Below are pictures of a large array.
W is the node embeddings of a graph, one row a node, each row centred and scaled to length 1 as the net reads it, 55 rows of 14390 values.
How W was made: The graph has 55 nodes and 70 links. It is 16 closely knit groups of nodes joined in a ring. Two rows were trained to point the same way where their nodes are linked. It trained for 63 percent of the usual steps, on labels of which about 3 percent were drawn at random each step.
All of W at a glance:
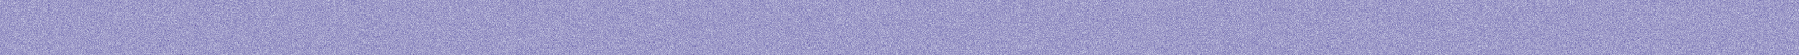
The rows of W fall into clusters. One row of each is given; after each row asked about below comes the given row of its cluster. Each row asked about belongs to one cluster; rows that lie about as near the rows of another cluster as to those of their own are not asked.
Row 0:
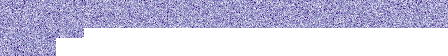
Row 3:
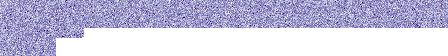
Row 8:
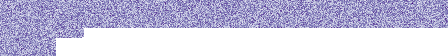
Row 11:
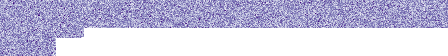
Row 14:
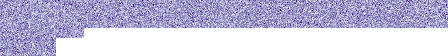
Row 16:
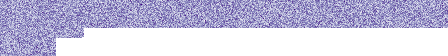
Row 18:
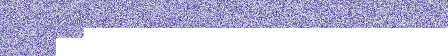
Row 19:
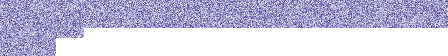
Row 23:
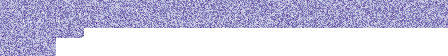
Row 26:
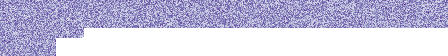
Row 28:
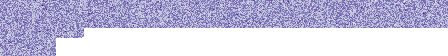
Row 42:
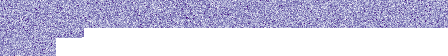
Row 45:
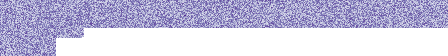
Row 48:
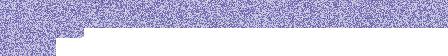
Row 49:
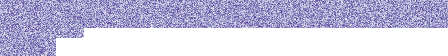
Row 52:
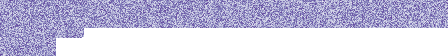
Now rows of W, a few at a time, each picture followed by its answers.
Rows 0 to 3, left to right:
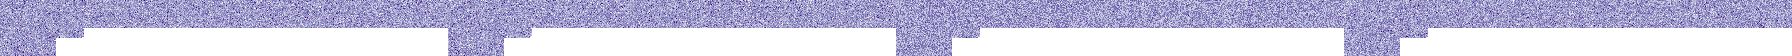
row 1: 0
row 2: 52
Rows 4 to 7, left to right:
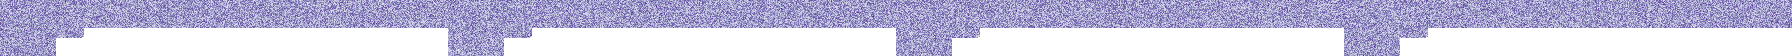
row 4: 0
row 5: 28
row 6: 26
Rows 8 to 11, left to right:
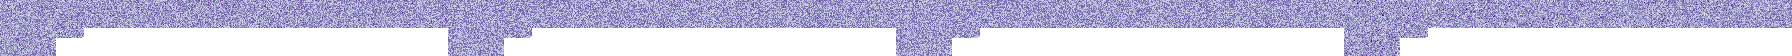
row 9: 48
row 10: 48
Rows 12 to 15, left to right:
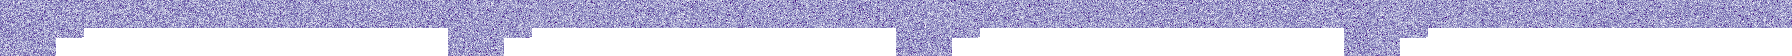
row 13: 42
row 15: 14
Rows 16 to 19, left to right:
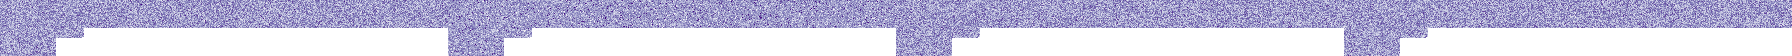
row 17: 14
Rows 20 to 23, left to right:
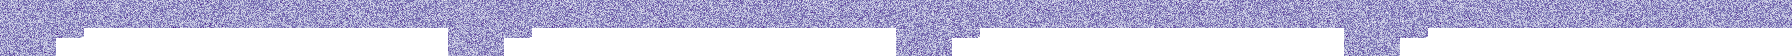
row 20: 23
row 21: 16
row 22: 3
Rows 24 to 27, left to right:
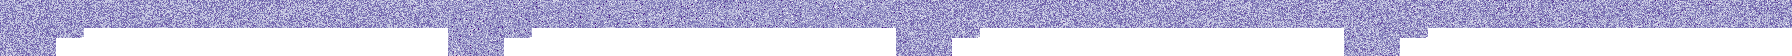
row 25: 45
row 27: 19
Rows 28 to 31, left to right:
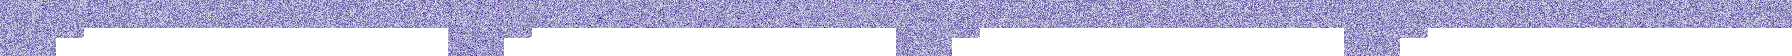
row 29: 18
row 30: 8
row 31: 49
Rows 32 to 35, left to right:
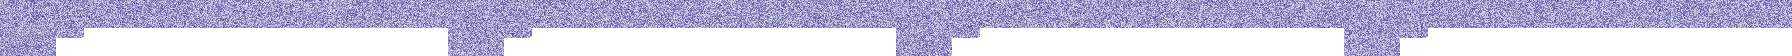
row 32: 52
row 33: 48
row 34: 11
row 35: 28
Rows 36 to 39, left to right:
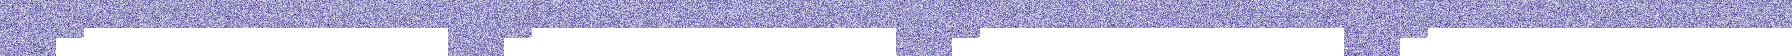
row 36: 49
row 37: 45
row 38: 16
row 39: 18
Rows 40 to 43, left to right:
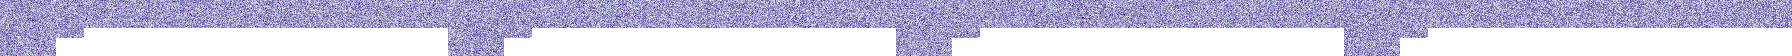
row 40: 8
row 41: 3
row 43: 42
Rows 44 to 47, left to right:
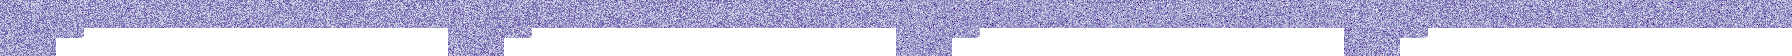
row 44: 28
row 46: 45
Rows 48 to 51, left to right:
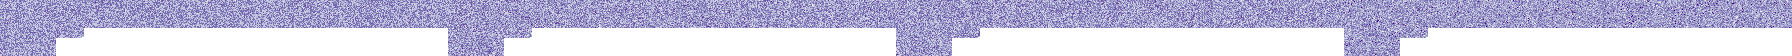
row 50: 23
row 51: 3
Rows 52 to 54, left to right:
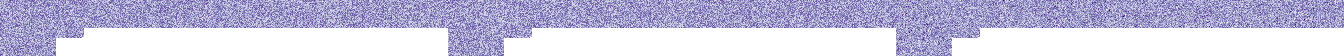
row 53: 14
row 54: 19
